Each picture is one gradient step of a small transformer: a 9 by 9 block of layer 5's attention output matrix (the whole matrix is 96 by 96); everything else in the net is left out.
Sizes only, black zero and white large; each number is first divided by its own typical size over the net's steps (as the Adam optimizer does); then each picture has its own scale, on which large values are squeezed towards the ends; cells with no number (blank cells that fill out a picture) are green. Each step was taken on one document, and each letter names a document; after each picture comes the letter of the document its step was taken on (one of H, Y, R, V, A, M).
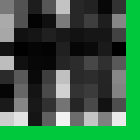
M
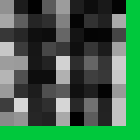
M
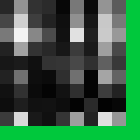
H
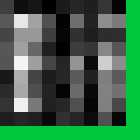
H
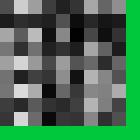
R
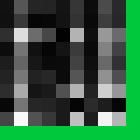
H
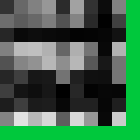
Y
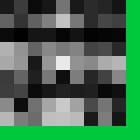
Y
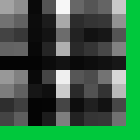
M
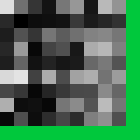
R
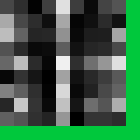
M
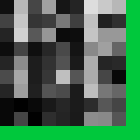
R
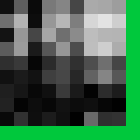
R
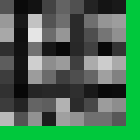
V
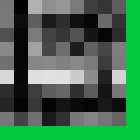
V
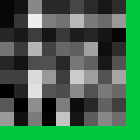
V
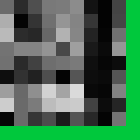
Y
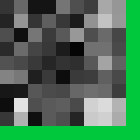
R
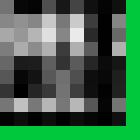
Y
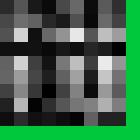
H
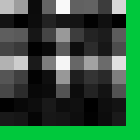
M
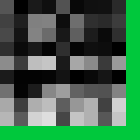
V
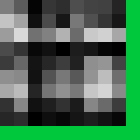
R
